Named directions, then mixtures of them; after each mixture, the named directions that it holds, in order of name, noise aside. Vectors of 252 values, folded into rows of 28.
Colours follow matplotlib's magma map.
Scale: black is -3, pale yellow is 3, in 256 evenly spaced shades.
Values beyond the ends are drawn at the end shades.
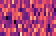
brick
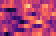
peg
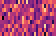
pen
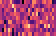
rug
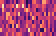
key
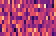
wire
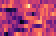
peg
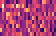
key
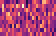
key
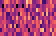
key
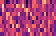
key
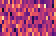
wire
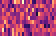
rug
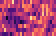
brick, peg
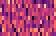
key, wire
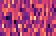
brick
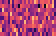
wire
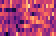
peg, wire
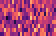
brick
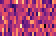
pen, rug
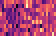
key, peg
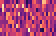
key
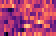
peg, rug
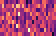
key, wire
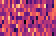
key, wire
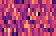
brick, rug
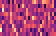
key, wire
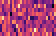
wire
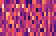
key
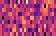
pen, wire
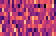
wire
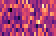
peg, pen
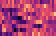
peg, wire
